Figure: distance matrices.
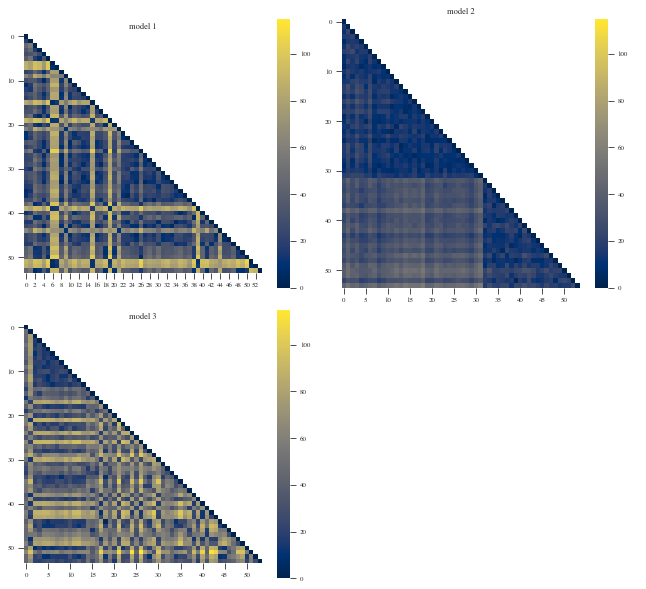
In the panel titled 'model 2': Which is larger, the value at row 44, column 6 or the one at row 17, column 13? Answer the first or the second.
the first
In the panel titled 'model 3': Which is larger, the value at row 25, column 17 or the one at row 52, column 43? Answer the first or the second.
the second
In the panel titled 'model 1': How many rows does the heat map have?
54
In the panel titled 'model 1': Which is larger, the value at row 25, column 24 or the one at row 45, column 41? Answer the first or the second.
the second
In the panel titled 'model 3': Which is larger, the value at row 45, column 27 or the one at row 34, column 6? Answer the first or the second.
the first
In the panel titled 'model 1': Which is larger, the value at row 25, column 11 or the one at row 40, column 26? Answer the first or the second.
the second
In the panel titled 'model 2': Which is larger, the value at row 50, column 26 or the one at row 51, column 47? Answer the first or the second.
the first
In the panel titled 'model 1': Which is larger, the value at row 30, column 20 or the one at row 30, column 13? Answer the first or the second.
the first
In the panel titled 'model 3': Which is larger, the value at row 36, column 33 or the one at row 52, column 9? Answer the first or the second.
the first
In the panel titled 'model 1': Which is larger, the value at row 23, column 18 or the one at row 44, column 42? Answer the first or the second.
the second
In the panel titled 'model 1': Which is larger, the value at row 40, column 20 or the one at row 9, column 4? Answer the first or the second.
the second
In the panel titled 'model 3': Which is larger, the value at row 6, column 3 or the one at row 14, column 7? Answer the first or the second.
the second
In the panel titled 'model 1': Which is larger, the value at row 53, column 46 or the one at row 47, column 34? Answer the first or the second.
the first
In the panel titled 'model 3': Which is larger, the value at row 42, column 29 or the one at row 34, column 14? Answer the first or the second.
the first
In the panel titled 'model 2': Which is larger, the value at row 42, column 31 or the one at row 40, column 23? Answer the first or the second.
the first
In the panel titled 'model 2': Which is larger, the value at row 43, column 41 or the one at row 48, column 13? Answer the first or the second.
the second
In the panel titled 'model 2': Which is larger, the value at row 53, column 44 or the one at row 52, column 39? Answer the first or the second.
the first
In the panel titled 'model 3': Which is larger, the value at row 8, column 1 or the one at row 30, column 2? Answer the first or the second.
the second
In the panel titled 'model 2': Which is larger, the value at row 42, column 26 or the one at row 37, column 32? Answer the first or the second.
the first
